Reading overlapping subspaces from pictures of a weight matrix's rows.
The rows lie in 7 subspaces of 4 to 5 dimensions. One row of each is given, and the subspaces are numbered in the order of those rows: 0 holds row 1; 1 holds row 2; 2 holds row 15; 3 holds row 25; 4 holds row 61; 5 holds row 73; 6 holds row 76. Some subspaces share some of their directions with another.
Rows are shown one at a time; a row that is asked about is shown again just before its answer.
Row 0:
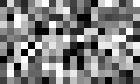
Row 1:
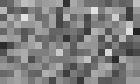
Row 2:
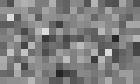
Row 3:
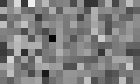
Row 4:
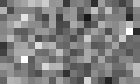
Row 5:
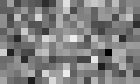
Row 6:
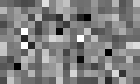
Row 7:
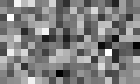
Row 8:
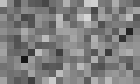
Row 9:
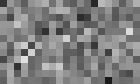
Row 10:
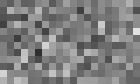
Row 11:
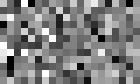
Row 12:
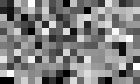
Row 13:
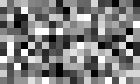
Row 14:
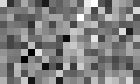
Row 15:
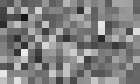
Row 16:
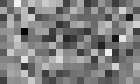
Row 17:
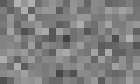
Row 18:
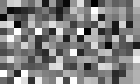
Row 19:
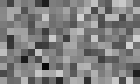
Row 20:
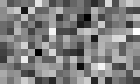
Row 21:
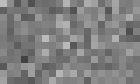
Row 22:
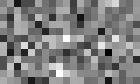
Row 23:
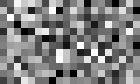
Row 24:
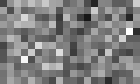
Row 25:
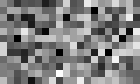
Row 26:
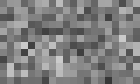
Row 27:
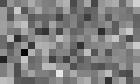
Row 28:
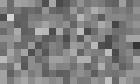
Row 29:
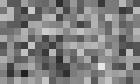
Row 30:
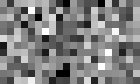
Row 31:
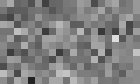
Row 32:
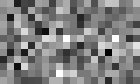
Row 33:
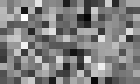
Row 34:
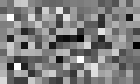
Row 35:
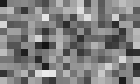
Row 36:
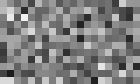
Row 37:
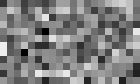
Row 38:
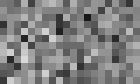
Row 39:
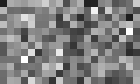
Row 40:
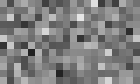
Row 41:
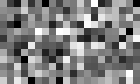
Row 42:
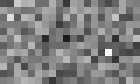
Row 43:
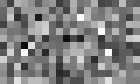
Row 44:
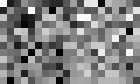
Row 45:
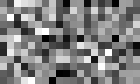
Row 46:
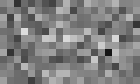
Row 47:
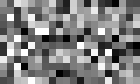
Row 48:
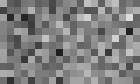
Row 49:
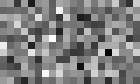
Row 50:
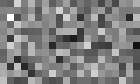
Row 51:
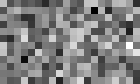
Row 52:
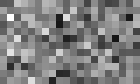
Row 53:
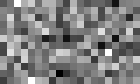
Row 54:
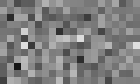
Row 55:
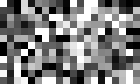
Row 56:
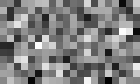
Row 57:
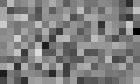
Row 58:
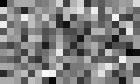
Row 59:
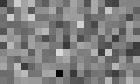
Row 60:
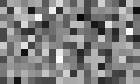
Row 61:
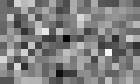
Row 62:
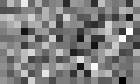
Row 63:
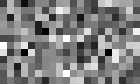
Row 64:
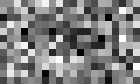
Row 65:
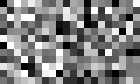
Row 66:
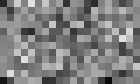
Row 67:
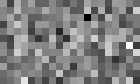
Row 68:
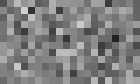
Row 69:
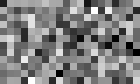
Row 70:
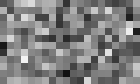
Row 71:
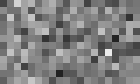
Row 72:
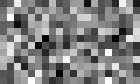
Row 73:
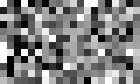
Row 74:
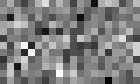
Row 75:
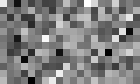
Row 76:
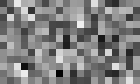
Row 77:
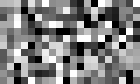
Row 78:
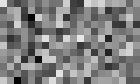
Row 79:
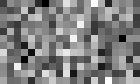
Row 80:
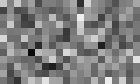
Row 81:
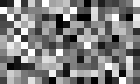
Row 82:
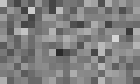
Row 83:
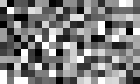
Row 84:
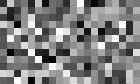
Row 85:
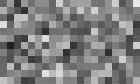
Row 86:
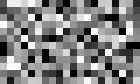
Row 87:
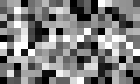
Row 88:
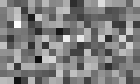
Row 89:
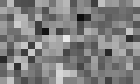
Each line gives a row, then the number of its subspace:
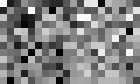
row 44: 4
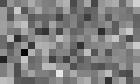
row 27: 3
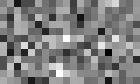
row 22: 1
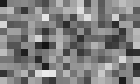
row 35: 0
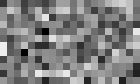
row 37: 0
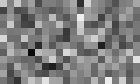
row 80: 1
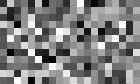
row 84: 1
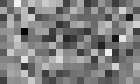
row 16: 6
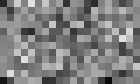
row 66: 4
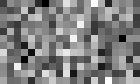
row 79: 6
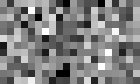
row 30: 4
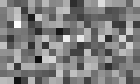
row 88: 1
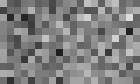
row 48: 4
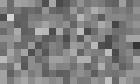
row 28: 1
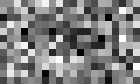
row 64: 6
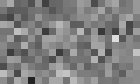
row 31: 1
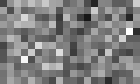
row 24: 3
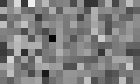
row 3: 5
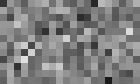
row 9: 3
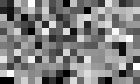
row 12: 4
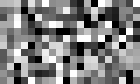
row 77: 1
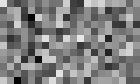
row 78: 1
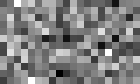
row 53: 1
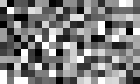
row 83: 2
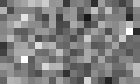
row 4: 3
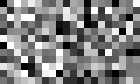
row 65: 6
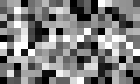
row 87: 0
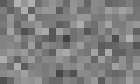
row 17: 4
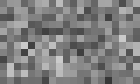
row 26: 6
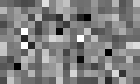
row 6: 5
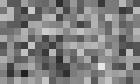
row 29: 6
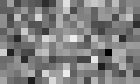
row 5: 6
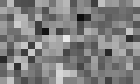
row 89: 4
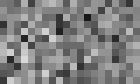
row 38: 5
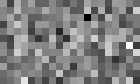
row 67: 0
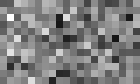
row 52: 5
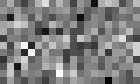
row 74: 6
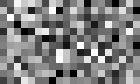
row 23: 2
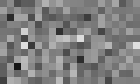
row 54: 5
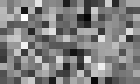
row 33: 2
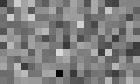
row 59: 6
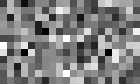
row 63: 3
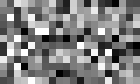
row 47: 3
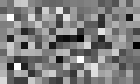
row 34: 5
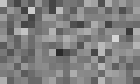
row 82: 6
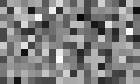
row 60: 2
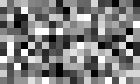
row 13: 0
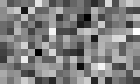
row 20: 2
